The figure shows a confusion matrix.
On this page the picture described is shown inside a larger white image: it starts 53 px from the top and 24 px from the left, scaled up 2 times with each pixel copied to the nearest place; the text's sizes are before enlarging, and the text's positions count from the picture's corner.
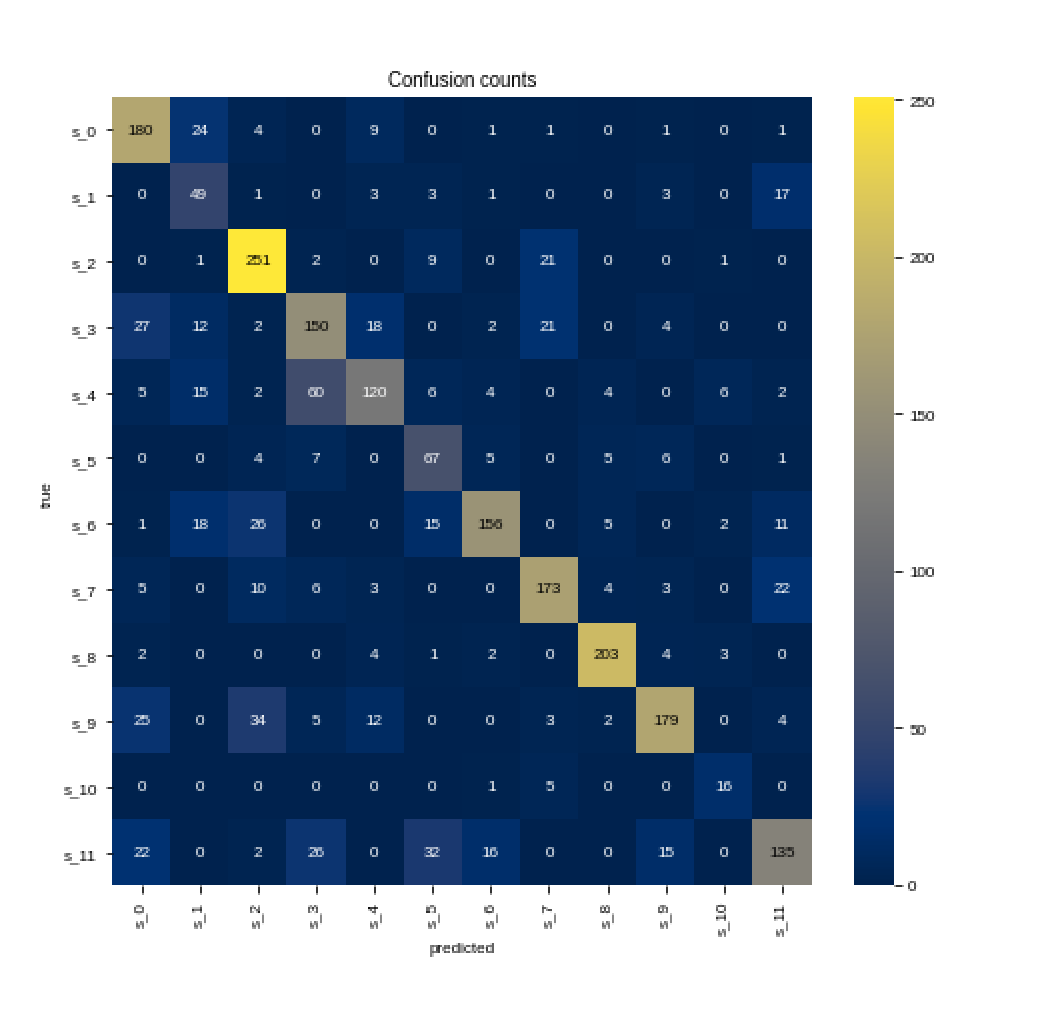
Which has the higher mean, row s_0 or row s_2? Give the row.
s_2
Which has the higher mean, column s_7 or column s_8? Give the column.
s_7
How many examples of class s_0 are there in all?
221
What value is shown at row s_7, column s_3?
6
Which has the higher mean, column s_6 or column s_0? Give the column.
s_0
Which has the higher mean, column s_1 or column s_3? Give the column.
s_3
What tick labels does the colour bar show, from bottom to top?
0, 50, 100, 150, 200, 250
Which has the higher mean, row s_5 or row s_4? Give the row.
s_4
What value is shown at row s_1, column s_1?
49
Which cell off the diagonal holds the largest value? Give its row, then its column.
s_4, s_3
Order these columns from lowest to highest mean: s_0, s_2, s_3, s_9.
s_9, s_3, s_0, s_2
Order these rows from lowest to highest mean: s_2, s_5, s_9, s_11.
s_5, s_11, s_9, s_2
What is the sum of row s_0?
221
